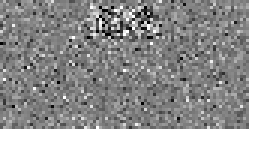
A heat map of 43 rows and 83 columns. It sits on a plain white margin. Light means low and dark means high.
Roughest part: top middle. Odd patch: rougher, in the top middle. Odd rows or columns: none. Average level on the scale: 50%. Mirror symmetry: none.
